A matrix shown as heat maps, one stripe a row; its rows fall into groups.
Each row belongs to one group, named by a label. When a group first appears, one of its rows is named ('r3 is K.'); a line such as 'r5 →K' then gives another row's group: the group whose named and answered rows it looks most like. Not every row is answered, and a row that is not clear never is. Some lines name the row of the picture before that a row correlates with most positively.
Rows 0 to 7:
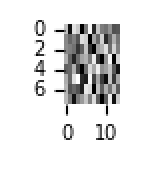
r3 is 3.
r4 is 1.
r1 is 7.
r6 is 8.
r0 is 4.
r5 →4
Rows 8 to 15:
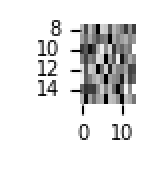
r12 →4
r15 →7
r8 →8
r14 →3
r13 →7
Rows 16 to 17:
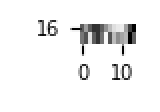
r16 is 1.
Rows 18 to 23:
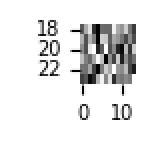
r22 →1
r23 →3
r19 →8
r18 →1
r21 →7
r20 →4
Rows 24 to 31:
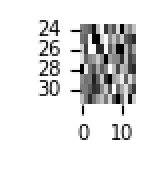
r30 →1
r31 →3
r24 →7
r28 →1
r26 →4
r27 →7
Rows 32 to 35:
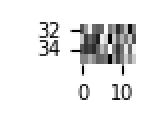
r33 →8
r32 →4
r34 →3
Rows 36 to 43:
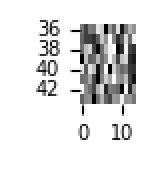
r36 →7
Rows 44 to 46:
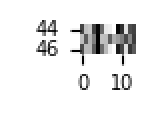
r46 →1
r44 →1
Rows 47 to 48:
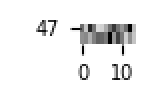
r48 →4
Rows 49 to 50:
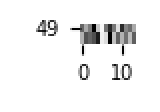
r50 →8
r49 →7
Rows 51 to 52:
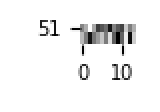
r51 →4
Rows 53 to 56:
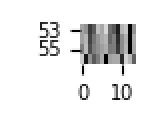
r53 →3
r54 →3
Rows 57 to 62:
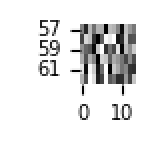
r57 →7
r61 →4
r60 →8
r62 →4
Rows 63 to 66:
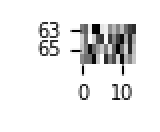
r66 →7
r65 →3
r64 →4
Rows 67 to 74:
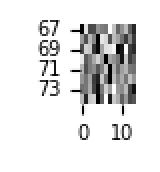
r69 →1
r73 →1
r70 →7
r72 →8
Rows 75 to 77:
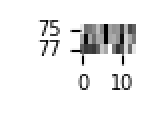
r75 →7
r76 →7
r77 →3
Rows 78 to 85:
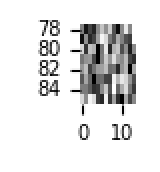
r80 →4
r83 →1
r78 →3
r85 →4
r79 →3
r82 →3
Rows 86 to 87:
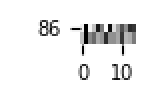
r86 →4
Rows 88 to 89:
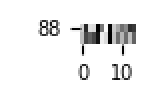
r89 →8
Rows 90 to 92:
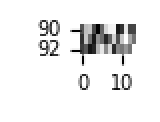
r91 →1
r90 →1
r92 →3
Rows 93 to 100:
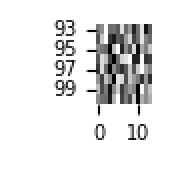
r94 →1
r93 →4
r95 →7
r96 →1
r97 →1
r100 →7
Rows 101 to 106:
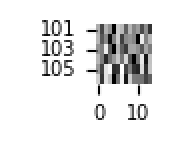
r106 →4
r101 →8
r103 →8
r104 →3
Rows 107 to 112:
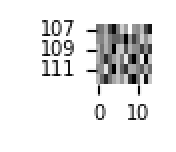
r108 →4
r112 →3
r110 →3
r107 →1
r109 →8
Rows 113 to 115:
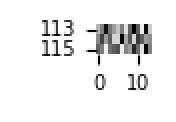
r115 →4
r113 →3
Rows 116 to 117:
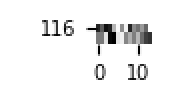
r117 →8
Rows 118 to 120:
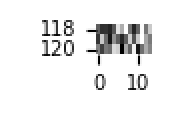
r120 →7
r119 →1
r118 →3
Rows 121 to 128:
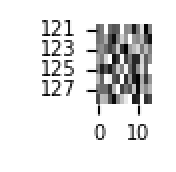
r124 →4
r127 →7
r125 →3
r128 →1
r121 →4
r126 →4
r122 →1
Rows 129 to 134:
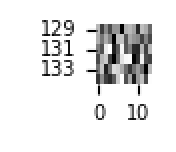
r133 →3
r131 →4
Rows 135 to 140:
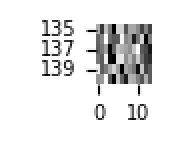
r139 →7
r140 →8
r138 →8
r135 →8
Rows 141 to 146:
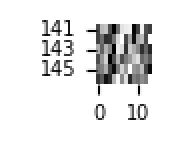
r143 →8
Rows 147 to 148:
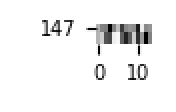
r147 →7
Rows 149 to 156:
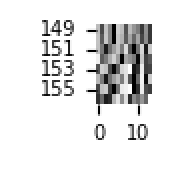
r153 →1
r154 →3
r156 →3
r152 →7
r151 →3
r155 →1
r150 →8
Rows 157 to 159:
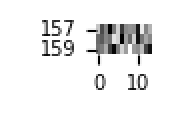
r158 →7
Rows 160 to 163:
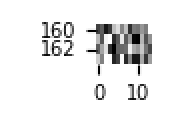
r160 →3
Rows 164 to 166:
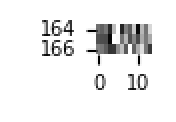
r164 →7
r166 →1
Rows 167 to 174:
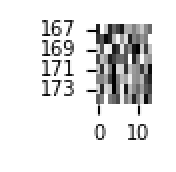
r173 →4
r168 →3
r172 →1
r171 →8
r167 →1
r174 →4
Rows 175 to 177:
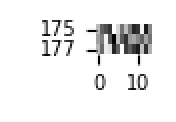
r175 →3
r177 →4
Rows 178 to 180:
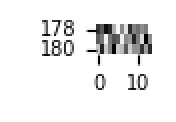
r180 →8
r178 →3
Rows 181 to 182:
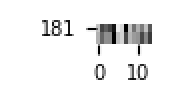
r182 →8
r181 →8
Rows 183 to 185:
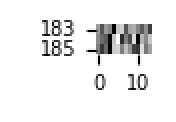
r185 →3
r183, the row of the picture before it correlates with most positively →182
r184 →7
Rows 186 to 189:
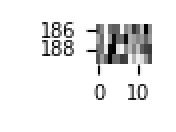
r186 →4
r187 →4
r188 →8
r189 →1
